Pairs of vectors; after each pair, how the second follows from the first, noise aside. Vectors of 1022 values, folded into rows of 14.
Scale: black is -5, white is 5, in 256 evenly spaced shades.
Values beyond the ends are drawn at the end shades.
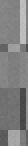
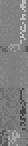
partly zeroed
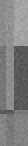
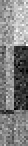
scaled up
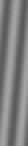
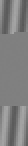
partly zeroed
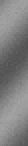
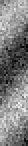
scaled up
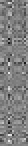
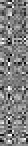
scaled up
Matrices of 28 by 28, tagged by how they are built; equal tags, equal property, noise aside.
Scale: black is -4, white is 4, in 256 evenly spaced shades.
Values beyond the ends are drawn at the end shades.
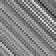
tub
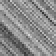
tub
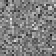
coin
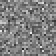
coin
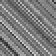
tub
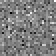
coin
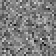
coin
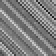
tub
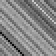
tub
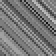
tub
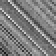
tub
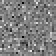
coin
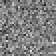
coin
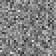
coin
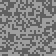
coin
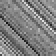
tub
